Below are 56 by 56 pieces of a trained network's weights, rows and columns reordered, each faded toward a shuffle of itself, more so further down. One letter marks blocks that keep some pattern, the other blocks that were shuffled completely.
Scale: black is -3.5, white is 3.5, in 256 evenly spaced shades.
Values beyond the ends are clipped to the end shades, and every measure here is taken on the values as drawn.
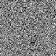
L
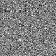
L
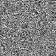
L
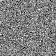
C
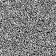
C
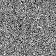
C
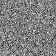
C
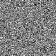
L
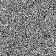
C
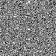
L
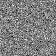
C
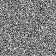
C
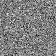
C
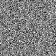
L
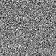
L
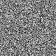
C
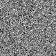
C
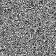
C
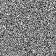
C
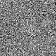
L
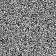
C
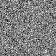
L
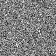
C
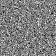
C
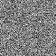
L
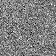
C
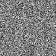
L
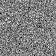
C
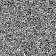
C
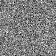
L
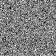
C
